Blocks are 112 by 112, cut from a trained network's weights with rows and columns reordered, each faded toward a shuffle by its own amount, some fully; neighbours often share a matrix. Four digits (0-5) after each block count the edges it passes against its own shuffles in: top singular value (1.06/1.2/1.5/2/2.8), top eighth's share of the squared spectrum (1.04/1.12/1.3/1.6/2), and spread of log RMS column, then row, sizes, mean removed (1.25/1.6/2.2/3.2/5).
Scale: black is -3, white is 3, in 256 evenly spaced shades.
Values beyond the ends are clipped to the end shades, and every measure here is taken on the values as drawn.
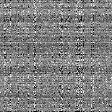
4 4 4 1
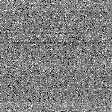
2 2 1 0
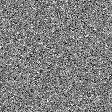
0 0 0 0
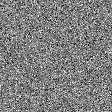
1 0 0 0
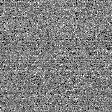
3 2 1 0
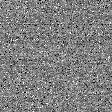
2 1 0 0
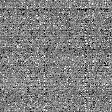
3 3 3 0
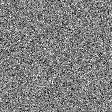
1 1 0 0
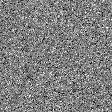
0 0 0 0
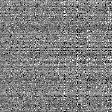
4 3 3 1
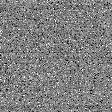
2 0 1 0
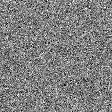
1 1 0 0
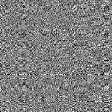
4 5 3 3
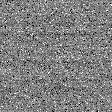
2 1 0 0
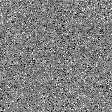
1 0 0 0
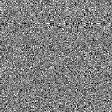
3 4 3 2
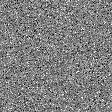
0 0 0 0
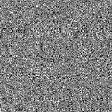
3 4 2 3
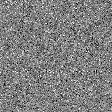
1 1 0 0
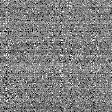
3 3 3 1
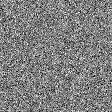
1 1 0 0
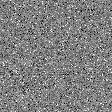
0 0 0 0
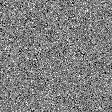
1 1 0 0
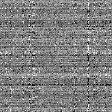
4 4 4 2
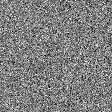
1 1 0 0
